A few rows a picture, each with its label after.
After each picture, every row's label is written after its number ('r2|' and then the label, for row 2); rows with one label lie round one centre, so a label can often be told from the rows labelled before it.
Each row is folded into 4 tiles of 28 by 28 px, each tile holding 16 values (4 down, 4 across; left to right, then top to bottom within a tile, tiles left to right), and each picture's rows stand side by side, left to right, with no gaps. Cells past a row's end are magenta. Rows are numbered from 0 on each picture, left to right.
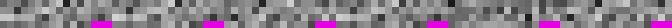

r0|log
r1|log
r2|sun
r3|log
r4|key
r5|sun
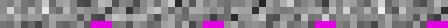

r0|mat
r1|log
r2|sun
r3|mat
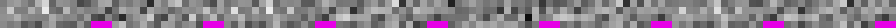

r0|mat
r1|sun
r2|mat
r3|log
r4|key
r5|log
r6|mat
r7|log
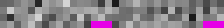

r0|sun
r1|key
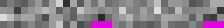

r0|log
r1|mat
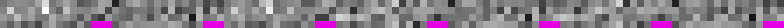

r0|mat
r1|key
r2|mat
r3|log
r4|key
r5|log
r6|key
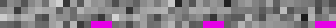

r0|log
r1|log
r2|key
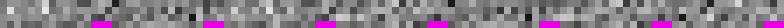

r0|mat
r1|key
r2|mat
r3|log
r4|key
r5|log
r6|sun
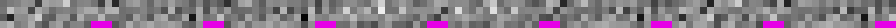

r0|sun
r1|key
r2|key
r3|mat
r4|mat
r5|key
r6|sun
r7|key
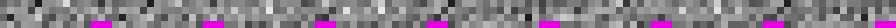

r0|sun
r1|sun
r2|mat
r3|mat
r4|key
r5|log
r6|mat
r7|key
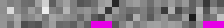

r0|mat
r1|key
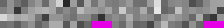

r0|log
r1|mat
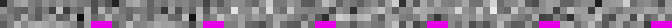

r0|key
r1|key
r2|mat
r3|log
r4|mat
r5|sun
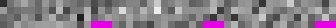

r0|key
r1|mat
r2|sun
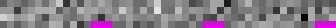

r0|log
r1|mat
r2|key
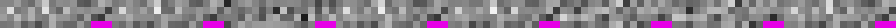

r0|mat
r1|mat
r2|key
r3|mat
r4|mat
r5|log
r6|log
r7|mat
